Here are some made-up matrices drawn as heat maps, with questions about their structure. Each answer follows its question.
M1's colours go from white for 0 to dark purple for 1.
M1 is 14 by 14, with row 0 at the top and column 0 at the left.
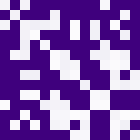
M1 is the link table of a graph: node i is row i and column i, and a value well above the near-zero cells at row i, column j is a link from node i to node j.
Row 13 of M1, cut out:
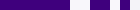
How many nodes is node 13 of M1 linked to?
10
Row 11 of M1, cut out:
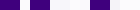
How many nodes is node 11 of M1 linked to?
6
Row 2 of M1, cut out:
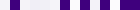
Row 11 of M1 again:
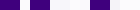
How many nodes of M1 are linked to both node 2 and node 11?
2
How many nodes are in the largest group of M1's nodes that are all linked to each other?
6
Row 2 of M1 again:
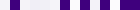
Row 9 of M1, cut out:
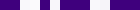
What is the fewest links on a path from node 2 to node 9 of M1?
2
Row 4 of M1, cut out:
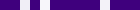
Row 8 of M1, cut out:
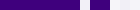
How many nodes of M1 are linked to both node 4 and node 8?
7
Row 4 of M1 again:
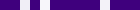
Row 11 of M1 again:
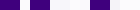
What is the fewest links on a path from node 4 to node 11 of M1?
1
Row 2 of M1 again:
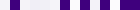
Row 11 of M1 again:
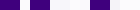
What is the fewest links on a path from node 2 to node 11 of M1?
2
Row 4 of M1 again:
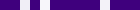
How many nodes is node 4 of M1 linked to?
11
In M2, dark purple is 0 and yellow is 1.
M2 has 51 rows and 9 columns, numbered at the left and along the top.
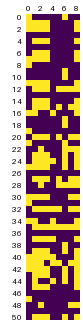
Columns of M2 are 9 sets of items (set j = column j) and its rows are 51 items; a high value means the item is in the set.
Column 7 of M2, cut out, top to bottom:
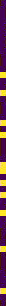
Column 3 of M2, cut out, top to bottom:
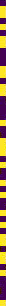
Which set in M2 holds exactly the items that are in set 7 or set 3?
2
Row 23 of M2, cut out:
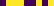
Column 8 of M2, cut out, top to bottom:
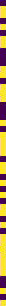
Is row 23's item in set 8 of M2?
yes
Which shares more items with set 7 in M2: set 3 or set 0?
set 3
